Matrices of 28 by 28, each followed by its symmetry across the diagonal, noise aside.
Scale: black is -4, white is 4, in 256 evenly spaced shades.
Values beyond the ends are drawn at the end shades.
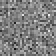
antisymmetric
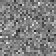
neither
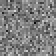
neither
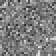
symmetric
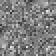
symmetric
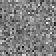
antisymmetric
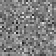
antisymmetric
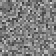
symmetric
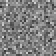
neither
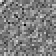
symmetric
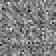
antisymmetric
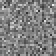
neither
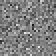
antisymmetric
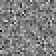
antisymmetric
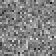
neither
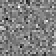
antisymmetric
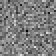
neither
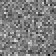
neither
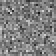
antisymmetric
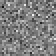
neither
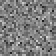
symmetric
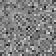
symmetric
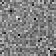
symmetric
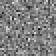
antisymmetric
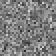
neither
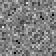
symmetric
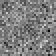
symmetric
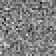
neither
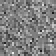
antisymmetric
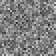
symmetric
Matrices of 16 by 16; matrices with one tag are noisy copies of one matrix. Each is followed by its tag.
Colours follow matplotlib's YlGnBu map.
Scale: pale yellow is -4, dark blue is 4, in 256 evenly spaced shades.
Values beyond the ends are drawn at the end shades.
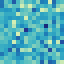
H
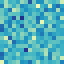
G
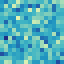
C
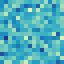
C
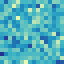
C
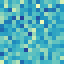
G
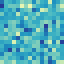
H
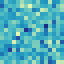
H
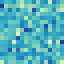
H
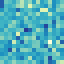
H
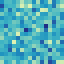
H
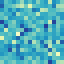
H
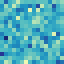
C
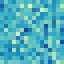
H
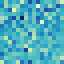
G
